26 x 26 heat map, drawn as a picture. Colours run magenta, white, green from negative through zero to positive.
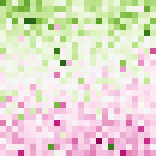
The histogram is bell-shaped. No row or column stands out. The ninth with the highest average is the top left. Fine speckle covers the field. There is an overall slope up to the top.
